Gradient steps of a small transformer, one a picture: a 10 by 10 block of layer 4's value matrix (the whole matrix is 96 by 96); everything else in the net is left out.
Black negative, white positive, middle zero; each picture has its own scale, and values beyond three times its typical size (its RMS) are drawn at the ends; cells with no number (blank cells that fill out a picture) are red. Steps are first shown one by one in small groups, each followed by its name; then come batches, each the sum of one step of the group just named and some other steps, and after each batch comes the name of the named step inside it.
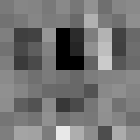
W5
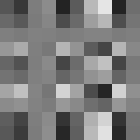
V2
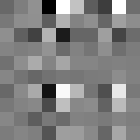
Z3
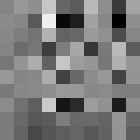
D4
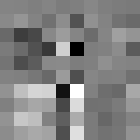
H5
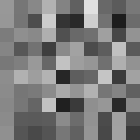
D4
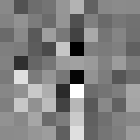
H5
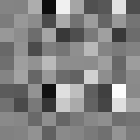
Z3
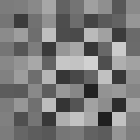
D4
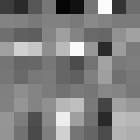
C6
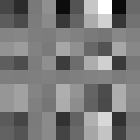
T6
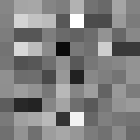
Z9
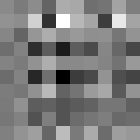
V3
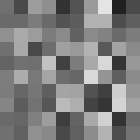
T6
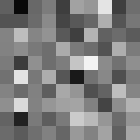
T6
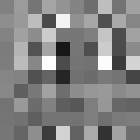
V3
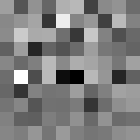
V3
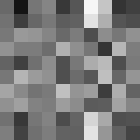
T6
